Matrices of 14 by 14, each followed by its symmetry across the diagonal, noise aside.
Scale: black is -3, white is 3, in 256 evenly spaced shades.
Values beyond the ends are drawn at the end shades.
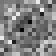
symmetric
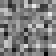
antisymmetric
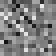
antisymmetric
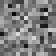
neither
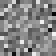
symmetric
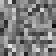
neither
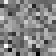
neither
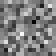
antisymmetric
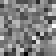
antisymmetric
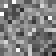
symmetric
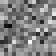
neither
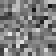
antisymmetric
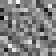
antisymmetric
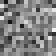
neither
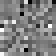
antisymmetric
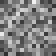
symmetric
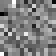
antisymmetric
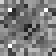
symmetric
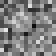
symmetric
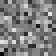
neither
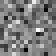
neither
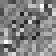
symmetric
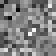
symmetric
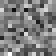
neither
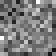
symmetric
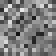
symmetric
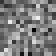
neither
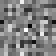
antisymmetric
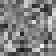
antisymmetric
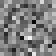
neither
